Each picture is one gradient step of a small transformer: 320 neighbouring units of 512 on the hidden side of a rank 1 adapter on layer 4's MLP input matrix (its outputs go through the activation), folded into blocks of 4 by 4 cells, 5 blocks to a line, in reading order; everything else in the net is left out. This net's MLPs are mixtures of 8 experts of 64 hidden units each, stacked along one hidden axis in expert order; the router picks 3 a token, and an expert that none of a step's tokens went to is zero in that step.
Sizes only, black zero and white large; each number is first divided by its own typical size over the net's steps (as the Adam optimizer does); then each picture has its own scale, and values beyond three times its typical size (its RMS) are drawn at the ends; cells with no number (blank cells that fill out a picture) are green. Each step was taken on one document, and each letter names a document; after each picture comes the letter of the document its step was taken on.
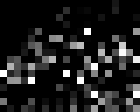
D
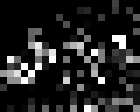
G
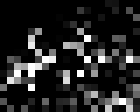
G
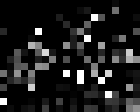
D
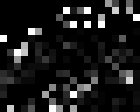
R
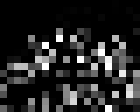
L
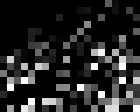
L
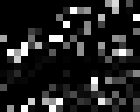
R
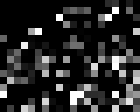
L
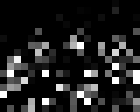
L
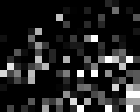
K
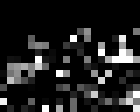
K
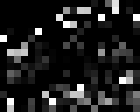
R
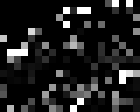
R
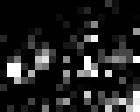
K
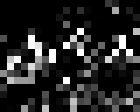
G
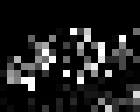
D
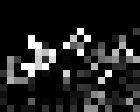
G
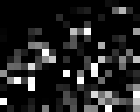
D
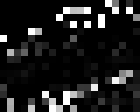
R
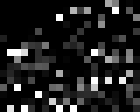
R
